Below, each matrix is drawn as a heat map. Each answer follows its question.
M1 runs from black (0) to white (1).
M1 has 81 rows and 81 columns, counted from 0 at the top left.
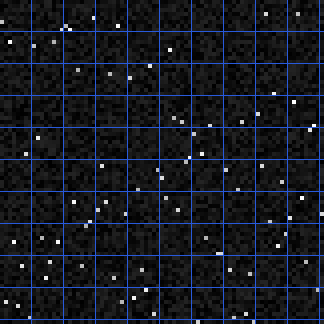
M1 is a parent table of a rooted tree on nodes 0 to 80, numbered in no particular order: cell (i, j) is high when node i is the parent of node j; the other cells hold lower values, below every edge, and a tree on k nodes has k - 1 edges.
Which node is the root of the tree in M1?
53
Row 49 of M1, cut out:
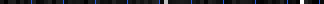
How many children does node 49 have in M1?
2
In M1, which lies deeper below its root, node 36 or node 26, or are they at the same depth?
the same depth
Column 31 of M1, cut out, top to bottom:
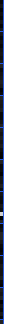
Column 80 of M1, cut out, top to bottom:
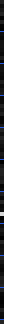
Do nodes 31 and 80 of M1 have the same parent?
yes
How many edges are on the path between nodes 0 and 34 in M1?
14
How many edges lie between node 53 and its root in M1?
0
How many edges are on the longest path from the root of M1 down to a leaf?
11
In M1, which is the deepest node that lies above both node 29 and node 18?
38
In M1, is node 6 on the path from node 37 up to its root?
yes
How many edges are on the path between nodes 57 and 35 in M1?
2
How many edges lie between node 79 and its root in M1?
5
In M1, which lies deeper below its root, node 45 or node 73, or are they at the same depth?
the same depth
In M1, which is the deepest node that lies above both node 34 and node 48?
49
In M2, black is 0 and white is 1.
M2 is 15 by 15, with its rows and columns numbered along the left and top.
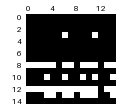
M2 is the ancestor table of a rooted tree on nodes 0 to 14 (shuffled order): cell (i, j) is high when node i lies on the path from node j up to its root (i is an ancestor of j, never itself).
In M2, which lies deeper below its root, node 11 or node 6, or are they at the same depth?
the same depth
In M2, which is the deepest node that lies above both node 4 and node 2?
8
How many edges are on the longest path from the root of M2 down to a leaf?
5
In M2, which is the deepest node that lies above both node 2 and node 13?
8
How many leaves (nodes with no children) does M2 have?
10
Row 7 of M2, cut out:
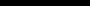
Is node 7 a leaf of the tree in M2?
yes
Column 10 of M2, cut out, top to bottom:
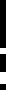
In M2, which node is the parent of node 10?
13
